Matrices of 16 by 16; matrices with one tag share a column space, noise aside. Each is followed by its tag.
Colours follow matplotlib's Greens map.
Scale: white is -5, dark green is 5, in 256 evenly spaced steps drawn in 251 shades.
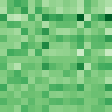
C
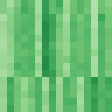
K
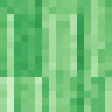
K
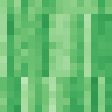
K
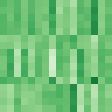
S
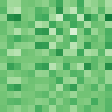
C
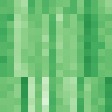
K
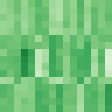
S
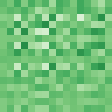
C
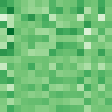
C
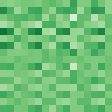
C
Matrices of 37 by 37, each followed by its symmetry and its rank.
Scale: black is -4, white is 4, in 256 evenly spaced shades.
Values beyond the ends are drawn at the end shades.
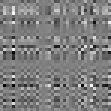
neither, rank two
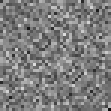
symmetric, full rank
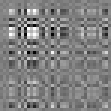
symmetric, rank two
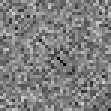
symmetric, full rank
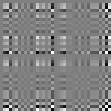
symmetric, rank one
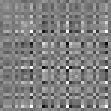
symmetric, rank two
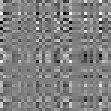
neither, rank two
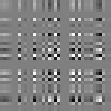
symmetric, rank one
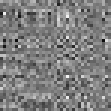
neither, rank five
